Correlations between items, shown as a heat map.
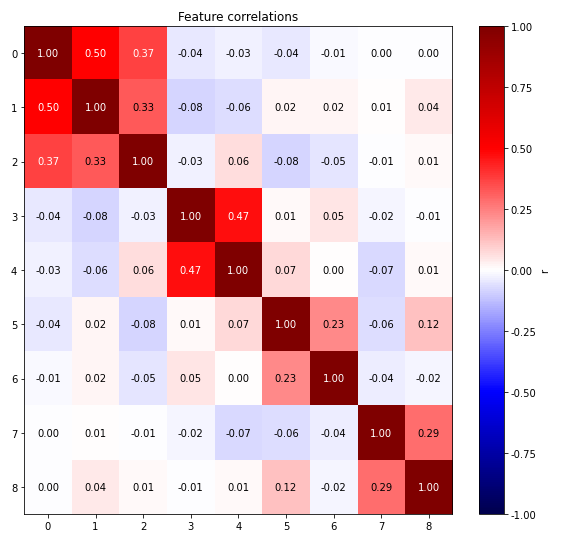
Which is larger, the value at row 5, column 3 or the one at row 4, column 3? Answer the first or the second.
the second
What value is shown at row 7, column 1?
0.01
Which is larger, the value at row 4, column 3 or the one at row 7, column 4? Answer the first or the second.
the first
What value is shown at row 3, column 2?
-0.03
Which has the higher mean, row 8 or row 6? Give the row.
8
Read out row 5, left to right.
-0.04 0.02 -0.08 0.01 0.07 1.00 0.23 -0.06 0.12
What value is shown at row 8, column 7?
0.29
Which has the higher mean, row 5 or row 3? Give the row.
3
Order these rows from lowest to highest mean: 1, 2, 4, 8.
8, 4, 2, 1
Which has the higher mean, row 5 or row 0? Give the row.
0
